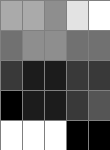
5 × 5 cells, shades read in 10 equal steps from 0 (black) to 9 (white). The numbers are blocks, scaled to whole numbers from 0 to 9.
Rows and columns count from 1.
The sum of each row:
34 22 8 7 27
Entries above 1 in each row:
5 5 3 2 3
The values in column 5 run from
0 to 9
